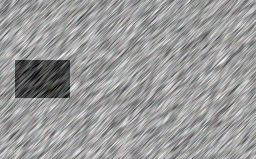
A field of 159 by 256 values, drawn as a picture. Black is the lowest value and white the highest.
Ninth with the lowest average: middle left. Grain: diagonal, up to the right. Odd patch: lower, in the middle left. Histogram: skewed, a long tail of low values.
